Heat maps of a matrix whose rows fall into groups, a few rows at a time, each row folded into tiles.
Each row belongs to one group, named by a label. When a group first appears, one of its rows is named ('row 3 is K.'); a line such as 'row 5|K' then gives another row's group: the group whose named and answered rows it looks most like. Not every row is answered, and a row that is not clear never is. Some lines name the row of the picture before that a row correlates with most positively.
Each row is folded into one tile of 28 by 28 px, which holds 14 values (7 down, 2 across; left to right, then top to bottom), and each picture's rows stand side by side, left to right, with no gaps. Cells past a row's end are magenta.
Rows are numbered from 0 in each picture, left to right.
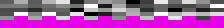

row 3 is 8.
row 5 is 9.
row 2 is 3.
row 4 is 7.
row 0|9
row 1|9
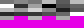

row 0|8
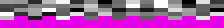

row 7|3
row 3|7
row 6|7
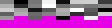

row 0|7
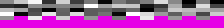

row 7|7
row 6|7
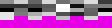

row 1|9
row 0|9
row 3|3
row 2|8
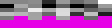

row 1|7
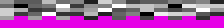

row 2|8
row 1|9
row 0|7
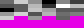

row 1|7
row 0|9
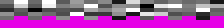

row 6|8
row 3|8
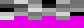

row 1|7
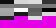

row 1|3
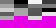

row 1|3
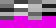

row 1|8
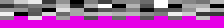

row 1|3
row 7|8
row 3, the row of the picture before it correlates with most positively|0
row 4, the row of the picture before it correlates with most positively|0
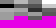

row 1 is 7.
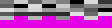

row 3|3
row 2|7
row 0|8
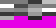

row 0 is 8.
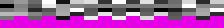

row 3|3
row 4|3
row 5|3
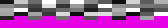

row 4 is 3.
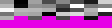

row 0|7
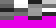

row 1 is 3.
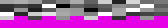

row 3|9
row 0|9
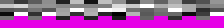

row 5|8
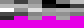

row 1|7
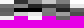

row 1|9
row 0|3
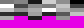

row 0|8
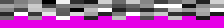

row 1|7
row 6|8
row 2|3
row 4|9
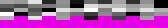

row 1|3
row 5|7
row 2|7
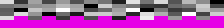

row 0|3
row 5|9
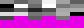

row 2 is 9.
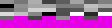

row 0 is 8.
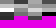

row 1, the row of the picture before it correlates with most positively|1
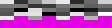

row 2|3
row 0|3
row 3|9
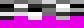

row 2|8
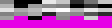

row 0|7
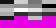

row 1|8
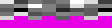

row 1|8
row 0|3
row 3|3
